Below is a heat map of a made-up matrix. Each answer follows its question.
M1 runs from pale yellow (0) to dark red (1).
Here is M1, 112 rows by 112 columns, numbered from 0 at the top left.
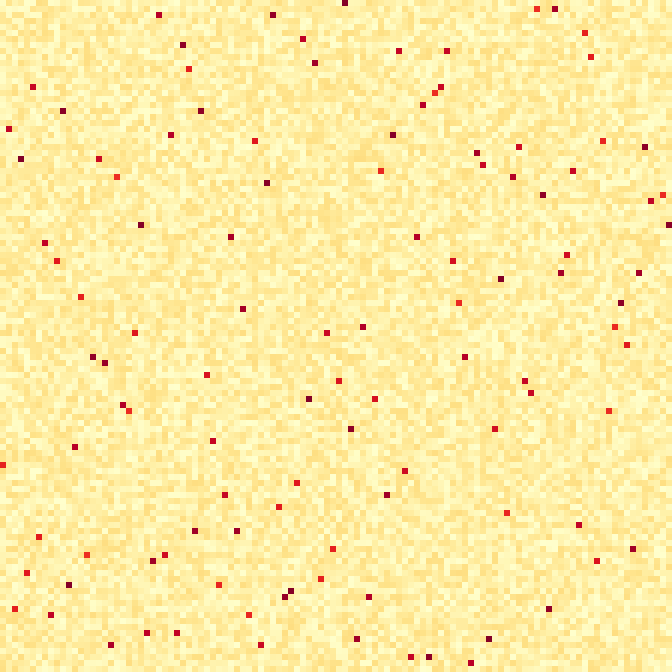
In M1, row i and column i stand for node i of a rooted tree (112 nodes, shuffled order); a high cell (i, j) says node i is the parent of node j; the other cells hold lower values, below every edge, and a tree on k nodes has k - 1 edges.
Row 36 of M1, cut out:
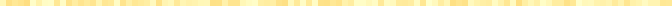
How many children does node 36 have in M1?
0
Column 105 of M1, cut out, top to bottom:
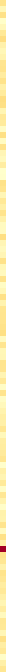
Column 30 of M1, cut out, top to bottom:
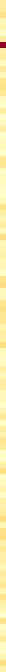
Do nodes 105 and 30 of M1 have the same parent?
no
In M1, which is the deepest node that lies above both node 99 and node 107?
101
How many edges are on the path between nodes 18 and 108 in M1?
2
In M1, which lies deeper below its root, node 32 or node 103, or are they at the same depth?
node 32
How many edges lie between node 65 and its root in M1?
6
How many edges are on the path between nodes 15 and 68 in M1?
6
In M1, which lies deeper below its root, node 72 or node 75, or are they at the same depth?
the same depth
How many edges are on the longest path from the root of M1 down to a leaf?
13
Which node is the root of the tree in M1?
109
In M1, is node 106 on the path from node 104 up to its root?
yes
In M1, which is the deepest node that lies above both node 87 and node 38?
22
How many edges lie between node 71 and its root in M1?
1
